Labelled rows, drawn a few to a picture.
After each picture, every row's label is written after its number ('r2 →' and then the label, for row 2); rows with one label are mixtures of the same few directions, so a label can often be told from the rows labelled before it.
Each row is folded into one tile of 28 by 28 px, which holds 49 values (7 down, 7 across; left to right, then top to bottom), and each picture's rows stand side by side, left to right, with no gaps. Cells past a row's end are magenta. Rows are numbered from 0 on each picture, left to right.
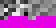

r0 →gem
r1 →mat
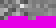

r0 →gem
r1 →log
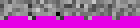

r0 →mat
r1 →mat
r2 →mat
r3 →mat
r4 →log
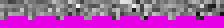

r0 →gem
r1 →gem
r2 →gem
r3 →log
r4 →gem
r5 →mat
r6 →gem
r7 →mat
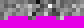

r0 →log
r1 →gem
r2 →log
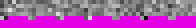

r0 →mat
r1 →gem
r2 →mat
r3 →log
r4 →gem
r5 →mat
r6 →gem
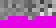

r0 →log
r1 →gem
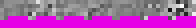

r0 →log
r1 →gem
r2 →mat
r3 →log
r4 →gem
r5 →log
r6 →log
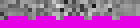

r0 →mat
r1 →log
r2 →gem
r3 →log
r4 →mat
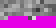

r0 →mat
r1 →mat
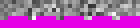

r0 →gem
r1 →log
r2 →log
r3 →mat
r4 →mat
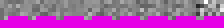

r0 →log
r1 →mat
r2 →log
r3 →gem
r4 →log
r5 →log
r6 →log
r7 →gem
